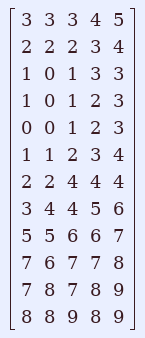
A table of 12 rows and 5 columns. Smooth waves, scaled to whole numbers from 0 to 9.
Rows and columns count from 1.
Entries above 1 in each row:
5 5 2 2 2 3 5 5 5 5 5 5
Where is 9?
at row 11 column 5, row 12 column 3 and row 12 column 5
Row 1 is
3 3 3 4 5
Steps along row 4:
down up up up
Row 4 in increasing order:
0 1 1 2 3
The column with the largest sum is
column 5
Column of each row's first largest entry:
5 5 4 5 5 5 3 5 5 5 5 3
